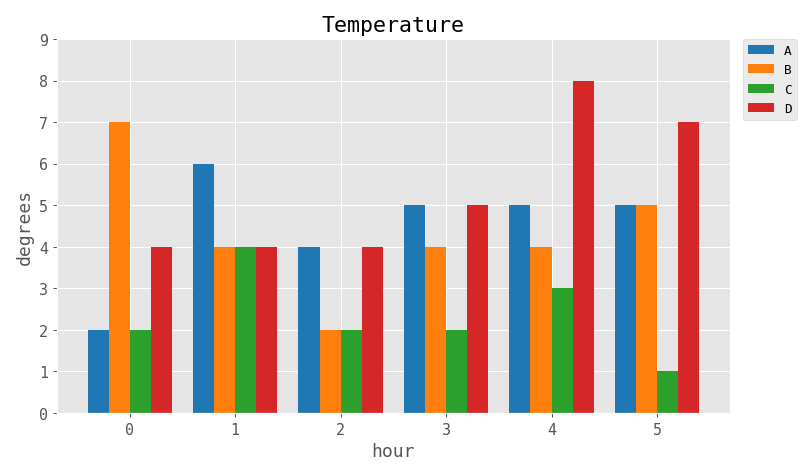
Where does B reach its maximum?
0
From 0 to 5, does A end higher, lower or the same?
higher
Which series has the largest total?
D
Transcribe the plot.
Title: Temperature
x-axis: hour, ticks 0 1 2 3 4 5
y-axis: degrees, ticks 0 1 2 3 4 5 6 7 8 9
Legend: A, B, C, D
Values:
A: 2 6 4 5 5 5
B: 7 4 2 4 4 5
C: 2 4 2 2 3 1
D: 4 4 4 5 8 7
